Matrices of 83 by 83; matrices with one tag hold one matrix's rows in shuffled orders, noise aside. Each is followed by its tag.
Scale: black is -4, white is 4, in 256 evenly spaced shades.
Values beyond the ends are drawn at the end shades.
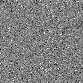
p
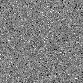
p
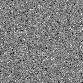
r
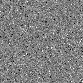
r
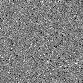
p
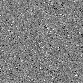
p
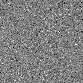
p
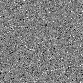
r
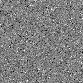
r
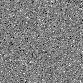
r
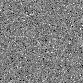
r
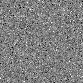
r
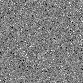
r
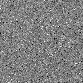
p
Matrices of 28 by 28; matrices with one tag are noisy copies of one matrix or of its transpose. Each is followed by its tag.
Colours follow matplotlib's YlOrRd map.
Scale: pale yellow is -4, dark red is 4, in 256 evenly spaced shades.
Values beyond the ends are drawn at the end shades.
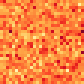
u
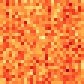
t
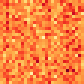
t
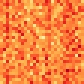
t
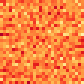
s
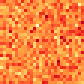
u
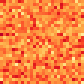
s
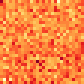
u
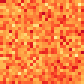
u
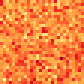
u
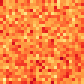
u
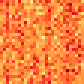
t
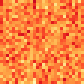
s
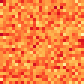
s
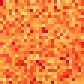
u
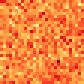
u
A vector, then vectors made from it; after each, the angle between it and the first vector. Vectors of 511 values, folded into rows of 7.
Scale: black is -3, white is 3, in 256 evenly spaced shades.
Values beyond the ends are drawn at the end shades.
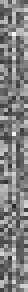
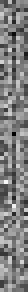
nearly opposite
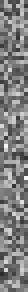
orthogonal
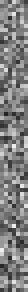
partly aligned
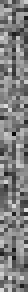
nearly opposite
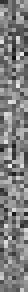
partly opposed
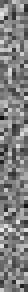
partly opposed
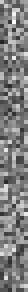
partly aligned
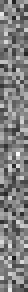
partly opposed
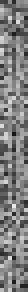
nearly opposite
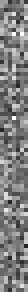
partly aligned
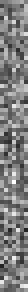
partly aligned
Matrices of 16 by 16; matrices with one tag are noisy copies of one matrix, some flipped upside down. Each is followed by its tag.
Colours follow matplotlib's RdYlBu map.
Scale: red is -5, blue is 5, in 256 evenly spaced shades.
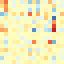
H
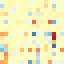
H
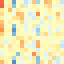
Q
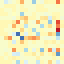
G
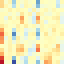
Q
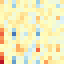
Q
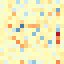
G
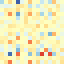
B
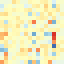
H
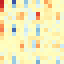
Q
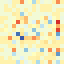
G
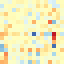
H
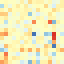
H
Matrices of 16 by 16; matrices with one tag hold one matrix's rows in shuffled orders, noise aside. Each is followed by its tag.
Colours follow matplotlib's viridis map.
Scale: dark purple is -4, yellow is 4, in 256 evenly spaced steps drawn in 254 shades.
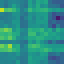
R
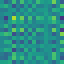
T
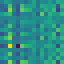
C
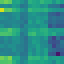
R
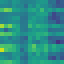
R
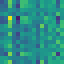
C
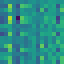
C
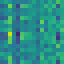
C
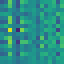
C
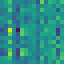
C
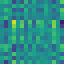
T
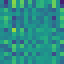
T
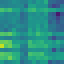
R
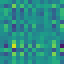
T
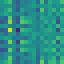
C
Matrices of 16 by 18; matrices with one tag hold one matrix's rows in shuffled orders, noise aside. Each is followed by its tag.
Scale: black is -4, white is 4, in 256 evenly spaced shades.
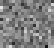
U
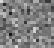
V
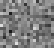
V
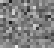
V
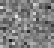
V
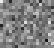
U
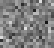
U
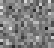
U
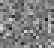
U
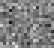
V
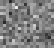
V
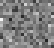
U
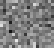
V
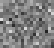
U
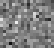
V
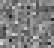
V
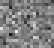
V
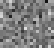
U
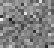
U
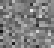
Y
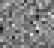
Y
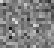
V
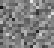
Y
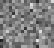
Y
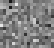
V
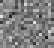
U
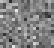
V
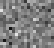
V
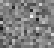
Y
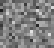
Y
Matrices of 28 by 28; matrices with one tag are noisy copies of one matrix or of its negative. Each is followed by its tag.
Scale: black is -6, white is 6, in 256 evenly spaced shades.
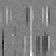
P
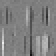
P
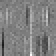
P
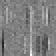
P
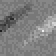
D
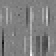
P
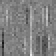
P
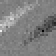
D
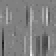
P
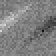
D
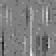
P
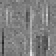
P
